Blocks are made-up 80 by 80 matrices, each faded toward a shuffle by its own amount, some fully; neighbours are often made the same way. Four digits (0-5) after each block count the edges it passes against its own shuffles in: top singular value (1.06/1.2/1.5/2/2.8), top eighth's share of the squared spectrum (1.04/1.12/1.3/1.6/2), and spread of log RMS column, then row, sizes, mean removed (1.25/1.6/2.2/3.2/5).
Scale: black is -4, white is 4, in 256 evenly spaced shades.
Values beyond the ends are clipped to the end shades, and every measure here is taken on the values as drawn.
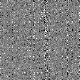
2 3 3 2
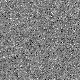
0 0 0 0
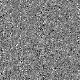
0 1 2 0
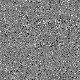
1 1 1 1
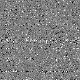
2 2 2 2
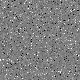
0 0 0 0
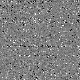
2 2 1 2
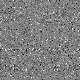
1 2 1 2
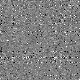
2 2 2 2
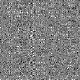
4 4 2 2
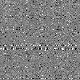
4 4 2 3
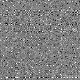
4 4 1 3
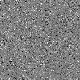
3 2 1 0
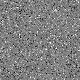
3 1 0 0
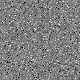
3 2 0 1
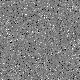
0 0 0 0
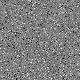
1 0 0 0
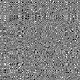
4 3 2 2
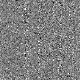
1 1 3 0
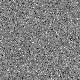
0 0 0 0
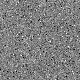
0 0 0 0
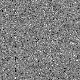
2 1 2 0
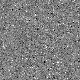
0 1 1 0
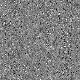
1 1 2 0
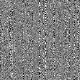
2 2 4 0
